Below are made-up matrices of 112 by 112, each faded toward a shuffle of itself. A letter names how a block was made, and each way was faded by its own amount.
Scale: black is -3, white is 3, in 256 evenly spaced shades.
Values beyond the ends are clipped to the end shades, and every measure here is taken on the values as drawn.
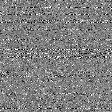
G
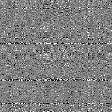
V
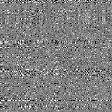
V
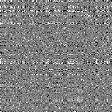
V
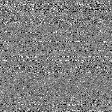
G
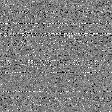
G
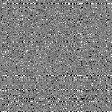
V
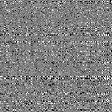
V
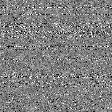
G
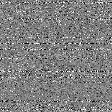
G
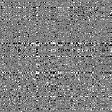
V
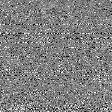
G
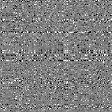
V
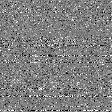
G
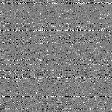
V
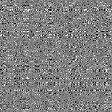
V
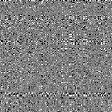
V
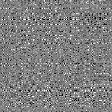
V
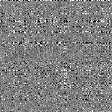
V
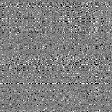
V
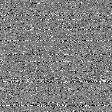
G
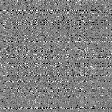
V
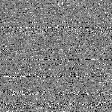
G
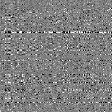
V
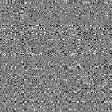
V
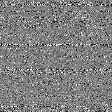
G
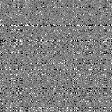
V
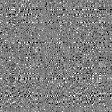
V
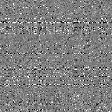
V
